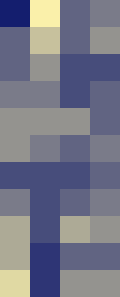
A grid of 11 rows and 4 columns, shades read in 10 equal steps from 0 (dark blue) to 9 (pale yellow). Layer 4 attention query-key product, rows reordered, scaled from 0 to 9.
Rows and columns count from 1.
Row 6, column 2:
4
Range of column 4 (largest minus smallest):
3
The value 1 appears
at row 10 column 2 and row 11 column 2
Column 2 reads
9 7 5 4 5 4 2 2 2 1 1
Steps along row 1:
up down up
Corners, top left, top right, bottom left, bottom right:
0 4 8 5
